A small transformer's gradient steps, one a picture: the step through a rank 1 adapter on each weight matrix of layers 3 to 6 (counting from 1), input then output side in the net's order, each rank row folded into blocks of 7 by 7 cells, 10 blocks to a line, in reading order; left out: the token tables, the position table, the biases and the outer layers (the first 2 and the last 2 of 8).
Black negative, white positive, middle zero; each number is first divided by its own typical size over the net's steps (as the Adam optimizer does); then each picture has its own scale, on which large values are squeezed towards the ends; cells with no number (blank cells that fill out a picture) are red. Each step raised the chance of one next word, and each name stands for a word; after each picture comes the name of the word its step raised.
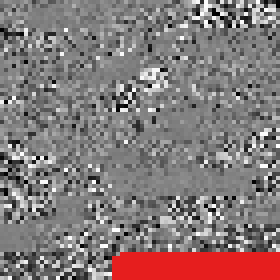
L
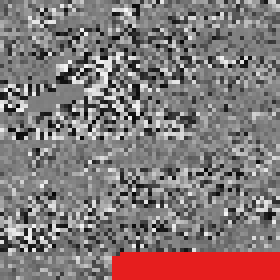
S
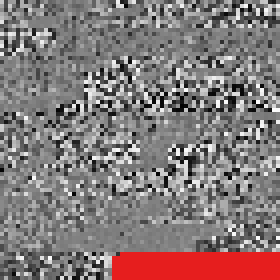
S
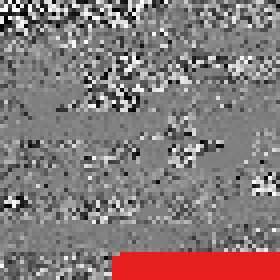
L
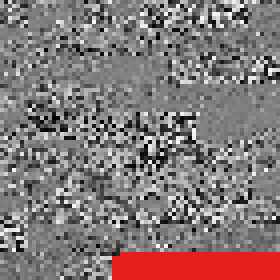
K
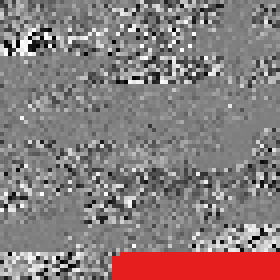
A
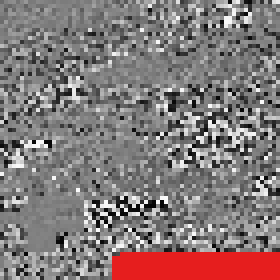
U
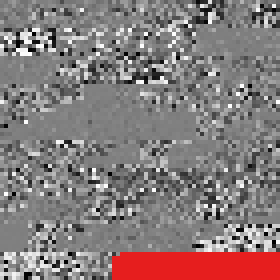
A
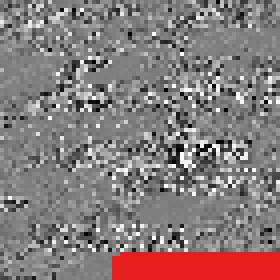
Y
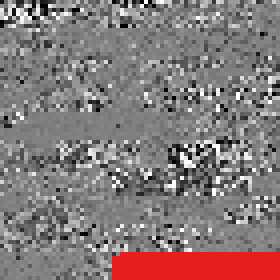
Y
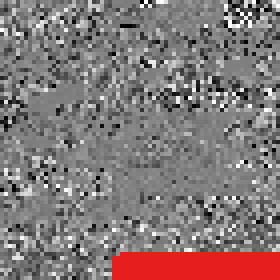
L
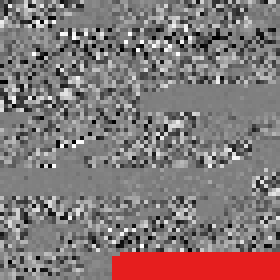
U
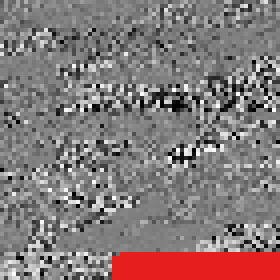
A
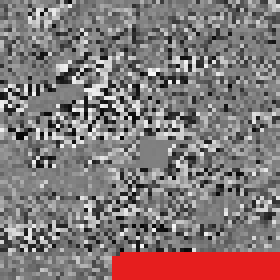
S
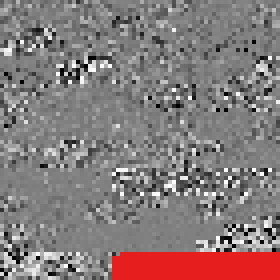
A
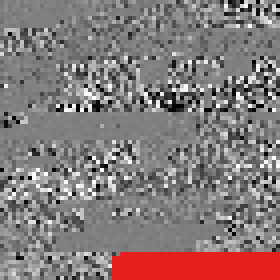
Y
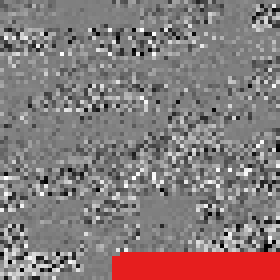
A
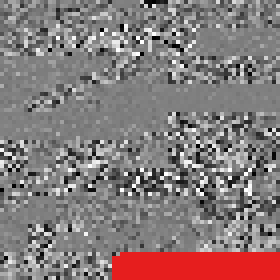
Y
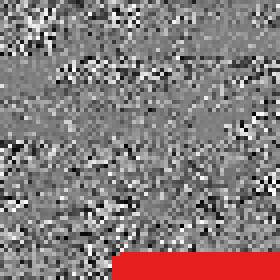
Y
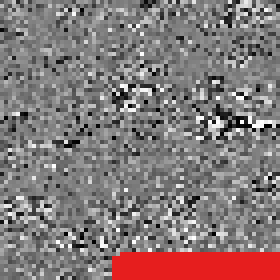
L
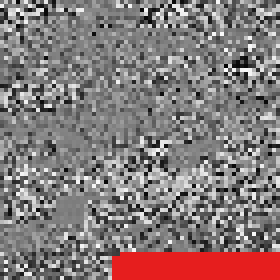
K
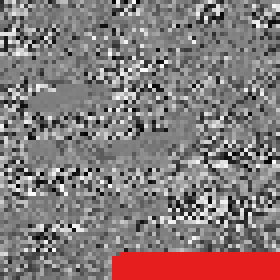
S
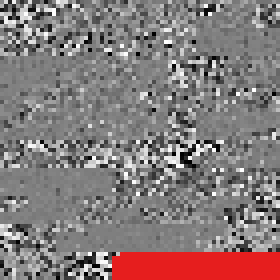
Y
